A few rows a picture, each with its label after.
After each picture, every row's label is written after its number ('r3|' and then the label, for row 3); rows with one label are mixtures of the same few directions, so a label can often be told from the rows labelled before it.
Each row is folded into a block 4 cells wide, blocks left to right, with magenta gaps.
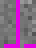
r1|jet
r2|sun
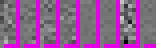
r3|jet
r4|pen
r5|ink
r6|pen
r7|sun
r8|ink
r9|jet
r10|ink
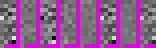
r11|pen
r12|ink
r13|pen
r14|jet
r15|sun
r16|pen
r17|sun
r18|pen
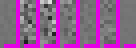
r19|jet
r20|jet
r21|sun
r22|sun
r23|jet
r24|ink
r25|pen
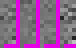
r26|pen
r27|sun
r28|ink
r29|pen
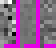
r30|sun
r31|sun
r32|ink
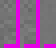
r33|ink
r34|ink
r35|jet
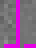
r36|jet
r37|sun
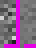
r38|pen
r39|pen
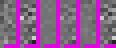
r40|jet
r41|pen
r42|ink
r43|pen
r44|sun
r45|pen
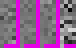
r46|pen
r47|ink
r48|sun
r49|ink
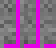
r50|ink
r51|jet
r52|ink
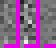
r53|jet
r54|jet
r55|pen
